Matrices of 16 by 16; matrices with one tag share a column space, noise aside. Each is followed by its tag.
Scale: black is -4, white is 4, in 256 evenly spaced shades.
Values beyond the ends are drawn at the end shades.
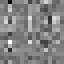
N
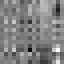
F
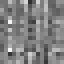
F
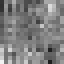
F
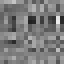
N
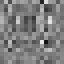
N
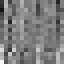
F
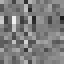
N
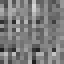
F
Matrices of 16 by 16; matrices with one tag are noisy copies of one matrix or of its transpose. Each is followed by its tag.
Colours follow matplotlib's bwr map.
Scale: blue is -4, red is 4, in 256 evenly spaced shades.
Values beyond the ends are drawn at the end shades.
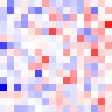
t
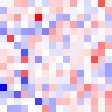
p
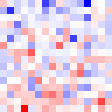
t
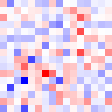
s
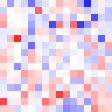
p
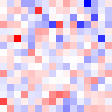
p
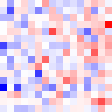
t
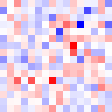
s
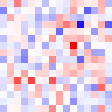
s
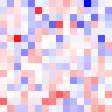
p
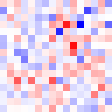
s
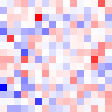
p
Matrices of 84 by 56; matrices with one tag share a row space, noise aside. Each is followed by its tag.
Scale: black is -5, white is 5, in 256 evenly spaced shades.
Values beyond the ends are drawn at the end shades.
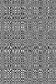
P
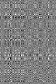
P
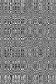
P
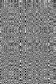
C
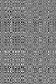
P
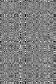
C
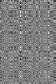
C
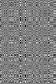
C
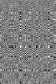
C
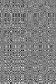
P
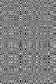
C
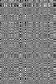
C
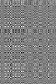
P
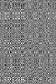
P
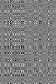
P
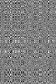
P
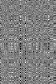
C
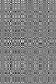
P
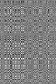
P
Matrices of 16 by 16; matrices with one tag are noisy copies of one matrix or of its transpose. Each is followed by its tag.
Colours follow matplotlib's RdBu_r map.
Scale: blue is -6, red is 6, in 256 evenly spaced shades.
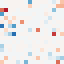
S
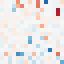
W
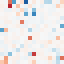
S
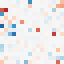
S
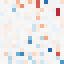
W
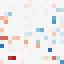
W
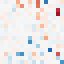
W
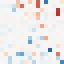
W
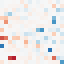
W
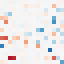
W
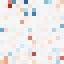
S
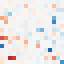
W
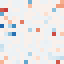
S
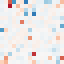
S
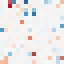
S
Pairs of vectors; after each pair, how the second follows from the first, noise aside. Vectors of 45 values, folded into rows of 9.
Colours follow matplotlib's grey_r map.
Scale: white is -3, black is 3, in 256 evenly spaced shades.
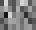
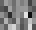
reversed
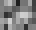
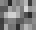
reversed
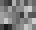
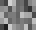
sign-scrambled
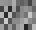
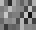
reversed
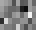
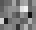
negated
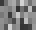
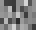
reversed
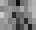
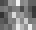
negated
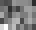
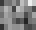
reversed
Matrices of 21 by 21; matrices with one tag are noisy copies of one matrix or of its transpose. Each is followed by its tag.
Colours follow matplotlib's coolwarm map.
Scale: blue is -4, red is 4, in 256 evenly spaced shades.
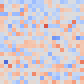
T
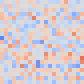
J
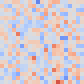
J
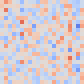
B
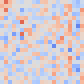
B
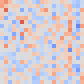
B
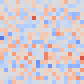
J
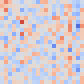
B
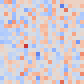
T
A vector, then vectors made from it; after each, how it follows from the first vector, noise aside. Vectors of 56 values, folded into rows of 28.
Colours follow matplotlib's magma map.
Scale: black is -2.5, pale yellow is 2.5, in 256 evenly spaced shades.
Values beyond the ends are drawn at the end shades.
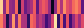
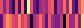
reversed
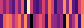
reversed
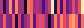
wrapped around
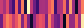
reversed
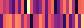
reversed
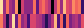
copied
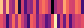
copied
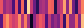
reversed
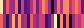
copied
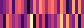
wrapped around
